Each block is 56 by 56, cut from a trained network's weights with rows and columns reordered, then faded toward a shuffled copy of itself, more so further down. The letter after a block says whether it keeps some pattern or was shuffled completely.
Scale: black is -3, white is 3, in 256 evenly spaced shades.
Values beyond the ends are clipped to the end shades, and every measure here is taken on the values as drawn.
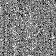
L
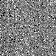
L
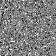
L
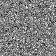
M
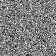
M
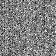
L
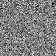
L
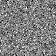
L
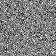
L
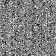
L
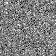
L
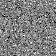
L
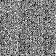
L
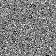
M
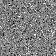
M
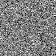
M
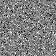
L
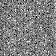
L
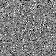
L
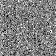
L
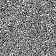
M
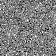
M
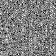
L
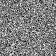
M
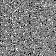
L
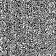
L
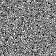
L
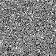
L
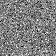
M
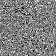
M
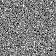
M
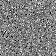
M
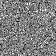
M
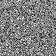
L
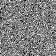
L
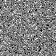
M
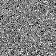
M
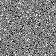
M
